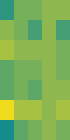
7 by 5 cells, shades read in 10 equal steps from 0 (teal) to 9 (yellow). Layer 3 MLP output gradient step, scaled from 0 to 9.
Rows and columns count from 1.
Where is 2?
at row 2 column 3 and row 2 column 5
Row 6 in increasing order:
5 6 6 6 9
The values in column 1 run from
0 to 9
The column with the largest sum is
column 4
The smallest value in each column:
0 3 2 5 2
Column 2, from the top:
4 4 5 4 4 6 3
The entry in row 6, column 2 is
6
